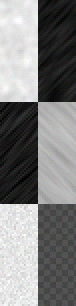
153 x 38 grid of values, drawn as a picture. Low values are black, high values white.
It is made of 3 by 2 panels. Panel 1,1: very high, blotchy, faint in contrast. Panel 1,2: very low, slanting up to the right, faint in contrast. Panel 2,1: very low, slanting up to the right, faint in contrast. Panel 2,2: high, slanting down to the right, faint in contrast. Panel 3,1: very high, fine-grained, faint in contrast. Panel 3,2: low, checkered, faint in contrast.
